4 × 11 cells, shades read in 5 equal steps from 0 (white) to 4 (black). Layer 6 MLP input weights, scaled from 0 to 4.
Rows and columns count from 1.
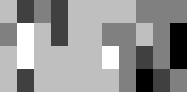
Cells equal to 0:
3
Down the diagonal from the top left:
1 0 1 1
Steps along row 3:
down up same same same down up up down up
